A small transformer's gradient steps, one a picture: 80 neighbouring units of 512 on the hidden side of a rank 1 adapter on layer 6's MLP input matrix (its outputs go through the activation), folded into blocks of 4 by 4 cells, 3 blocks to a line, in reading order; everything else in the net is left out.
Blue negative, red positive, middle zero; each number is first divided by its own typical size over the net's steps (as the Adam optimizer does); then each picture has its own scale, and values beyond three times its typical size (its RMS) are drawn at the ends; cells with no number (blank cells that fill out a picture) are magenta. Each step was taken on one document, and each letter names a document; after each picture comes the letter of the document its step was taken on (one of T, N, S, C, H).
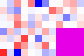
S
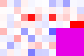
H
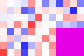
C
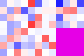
C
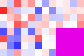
S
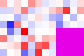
C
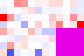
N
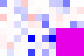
H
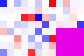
H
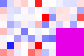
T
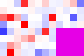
N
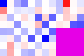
H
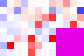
T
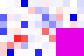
N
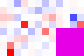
N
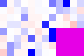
H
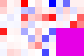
H
